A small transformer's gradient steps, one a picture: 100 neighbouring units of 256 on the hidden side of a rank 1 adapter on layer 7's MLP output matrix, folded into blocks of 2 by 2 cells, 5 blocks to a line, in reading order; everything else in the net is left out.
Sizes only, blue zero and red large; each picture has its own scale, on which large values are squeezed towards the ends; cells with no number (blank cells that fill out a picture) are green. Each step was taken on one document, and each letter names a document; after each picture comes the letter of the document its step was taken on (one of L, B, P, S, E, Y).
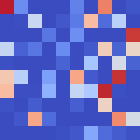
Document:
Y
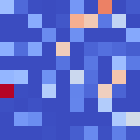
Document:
Y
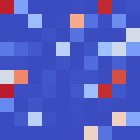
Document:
Y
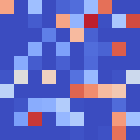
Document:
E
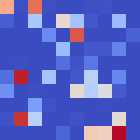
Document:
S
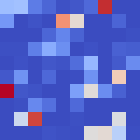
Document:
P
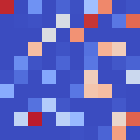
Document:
E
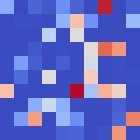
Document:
E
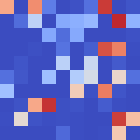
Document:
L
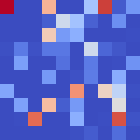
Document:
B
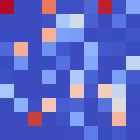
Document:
B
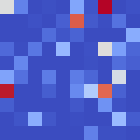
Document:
Y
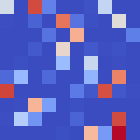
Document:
S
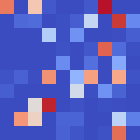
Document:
L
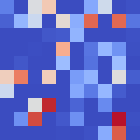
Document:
L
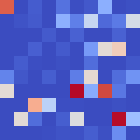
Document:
E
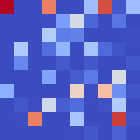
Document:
B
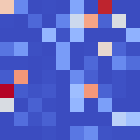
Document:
Y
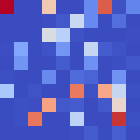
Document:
B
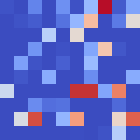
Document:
E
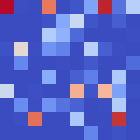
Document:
B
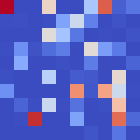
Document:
B
